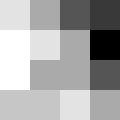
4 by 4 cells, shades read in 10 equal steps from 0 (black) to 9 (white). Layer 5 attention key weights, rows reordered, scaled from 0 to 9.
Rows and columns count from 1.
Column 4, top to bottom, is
2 0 3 6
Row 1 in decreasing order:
8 6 3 2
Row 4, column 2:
7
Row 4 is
7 7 8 6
